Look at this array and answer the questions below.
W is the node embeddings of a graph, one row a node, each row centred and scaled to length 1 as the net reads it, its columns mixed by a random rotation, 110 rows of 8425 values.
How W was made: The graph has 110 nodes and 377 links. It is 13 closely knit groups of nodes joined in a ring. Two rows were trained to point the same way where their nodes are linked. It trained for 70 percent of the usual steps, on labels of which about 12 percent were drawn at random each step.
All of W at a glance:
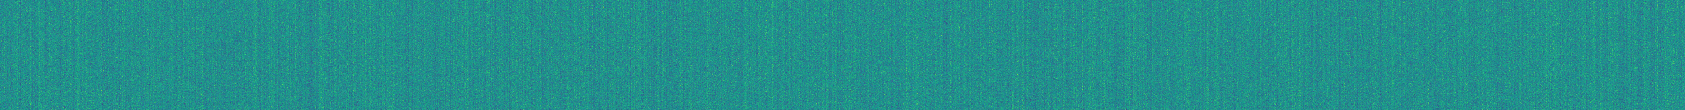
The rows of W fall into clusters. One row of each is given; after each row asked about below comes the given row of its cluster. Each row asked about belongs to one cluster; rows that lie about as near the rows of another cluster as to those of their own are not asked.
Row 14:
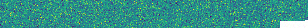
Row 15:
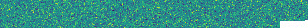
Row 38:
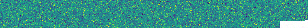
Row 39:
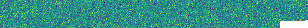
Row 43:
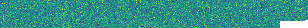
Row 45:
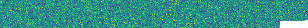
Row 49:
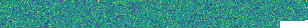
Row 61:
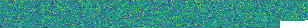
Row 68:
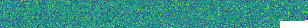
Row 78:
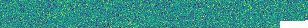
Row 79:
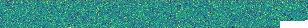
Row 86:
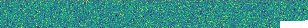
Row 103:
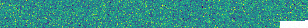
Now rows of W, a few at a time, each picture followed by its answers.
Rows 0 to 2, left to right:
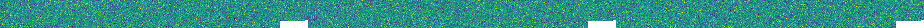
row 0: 14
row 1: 45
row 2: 38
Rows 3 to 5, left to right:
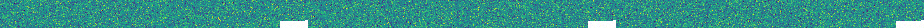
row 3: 79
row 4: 45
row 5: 78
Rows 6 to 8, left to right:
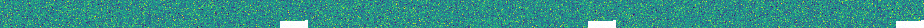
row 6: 45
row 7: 45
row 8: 86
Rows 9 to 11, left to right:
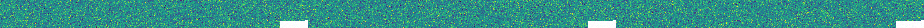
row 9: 103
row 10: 61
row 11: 39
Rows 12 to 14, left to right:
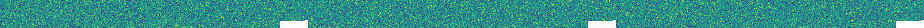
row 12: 14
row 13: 43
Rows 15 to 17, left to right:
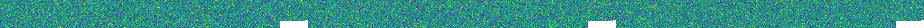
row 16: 38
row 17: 45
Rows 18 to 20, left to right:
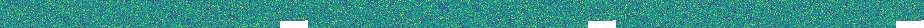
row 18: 38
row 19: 49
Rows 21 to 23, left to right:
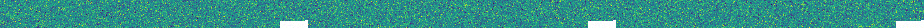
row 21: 86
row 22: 79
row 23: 38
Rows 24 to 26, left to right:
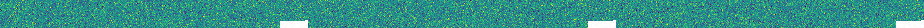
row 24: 103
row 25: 43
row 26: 78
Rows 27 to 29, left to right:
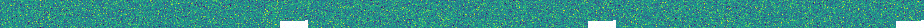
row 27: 78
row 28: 45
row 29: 45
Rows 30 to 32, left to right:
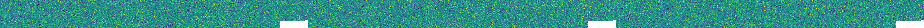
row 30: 78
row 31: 43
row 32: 78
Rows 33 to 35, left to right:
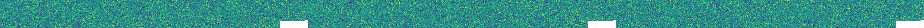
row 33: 68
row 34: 15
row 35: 61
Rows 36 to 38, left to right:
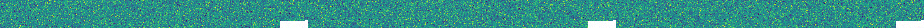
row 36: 14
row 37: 103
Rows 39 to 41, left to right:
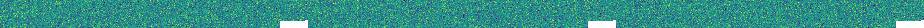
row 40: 68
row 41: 68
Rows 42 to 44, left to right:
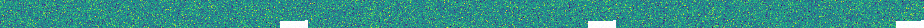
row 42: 45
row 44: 103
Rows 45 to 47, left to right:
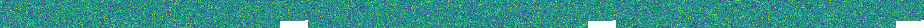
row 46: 78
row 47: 68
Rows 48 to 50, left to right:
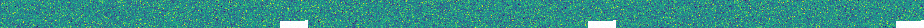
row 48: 43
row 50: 61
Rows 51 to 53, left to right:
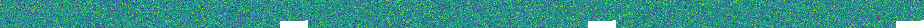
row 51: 15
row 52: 49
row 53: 43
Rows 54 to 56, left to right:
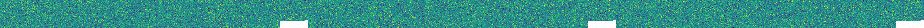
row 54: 49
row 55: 43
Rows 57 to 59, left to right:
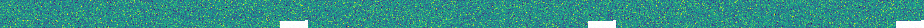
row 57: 103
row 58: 45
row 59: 78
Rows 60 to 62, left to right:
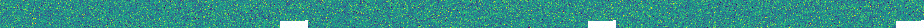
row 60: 103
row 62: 39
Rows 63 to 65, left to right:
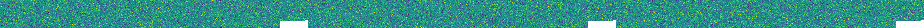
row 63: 61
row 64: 38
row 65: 49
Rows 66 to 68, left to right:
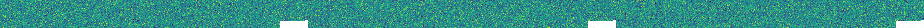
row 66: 78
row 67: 68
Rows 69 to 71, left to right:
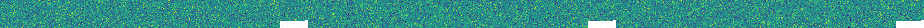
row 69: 43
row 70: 68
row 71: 79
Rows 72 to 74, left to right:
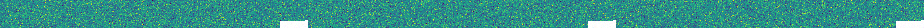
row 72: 14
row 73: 78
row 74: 14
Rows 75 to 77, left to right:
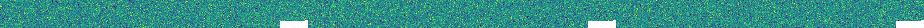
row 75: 61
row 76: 39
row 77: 15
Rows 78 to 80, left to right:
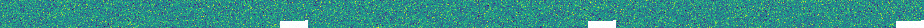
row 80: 61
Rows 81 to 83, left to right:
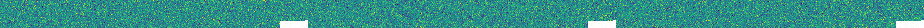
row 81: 15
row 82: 38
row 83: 86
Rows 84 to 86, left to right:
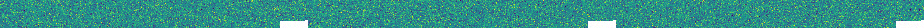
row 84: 79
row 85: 14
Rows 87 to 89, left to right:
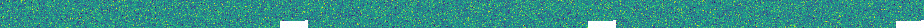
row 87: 68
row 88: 103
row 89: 86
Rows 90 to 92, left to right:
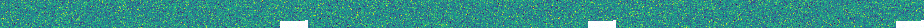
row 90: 43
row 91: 78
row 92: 39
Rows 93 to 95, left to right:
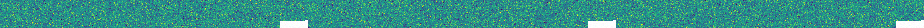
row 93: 103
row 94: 15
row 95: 39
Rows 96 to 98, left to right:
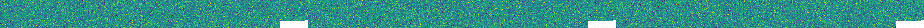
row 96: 86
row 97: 45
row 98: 15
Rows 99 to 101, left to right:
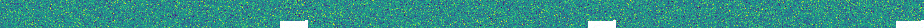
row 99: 38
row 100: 39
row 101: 61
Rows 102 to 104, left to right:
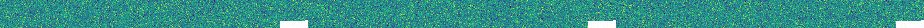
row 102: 86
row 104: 103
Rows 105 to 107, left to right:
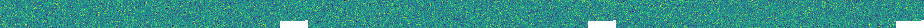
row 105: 39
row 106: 15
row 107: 14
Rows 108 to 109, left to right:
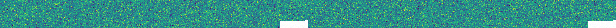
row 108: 39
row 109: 103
